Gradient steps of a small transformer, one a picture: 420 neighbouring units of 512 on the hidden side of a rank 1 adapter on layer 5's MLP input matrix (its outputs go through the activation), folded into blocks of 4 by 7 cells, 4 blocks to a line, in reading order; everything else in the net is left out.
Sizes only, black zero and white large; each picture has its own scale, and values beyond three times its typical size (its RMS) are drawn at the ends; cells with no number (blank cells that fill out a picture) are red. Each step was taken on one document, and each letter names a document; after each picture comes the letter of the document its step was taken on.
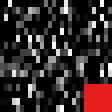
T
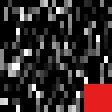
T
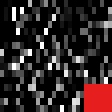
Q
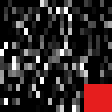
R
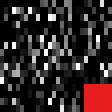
R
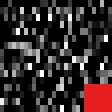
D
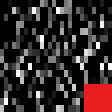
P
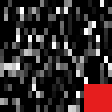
T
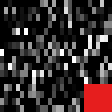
D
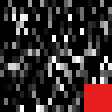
Q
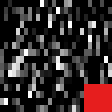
T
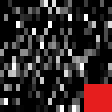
R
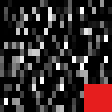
D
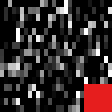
T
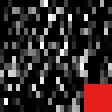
R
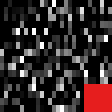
P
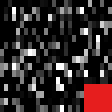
Q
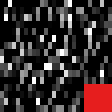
D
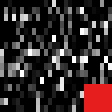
Q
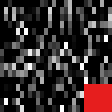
D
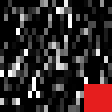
T
